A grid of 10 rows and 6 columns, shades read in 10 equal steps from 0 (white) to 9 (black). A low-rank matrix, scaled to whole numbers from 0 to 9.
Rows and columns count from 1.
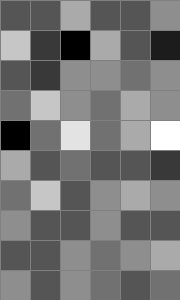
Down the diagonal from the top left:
6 7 4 5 3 7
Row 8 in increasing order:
4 4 6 6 6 6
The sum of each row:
31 35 30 23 23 33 24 32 28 30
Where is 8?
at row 2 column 6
